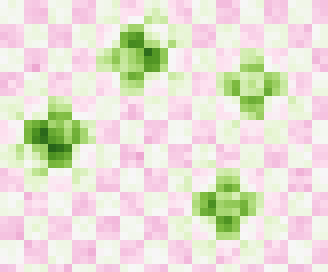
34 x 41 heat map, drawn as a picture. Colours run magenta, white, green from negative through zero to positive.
Odd rows or columns: none. Slope: none. Bumps: four.
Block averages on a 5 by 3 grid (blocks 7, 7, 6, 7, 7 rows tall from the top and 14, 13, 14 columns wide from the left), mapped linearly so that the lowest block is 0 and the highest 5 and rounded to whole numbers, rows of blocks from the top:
030
133
501
112
011
